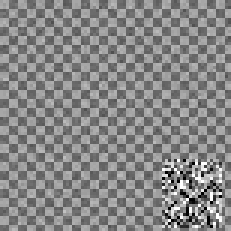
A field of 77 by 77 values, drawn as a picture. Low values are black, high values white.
Roughest part: bottom right. Average level on the scale: 50%. Odd patch: rougher, in the bottom right. Grain: checkered.
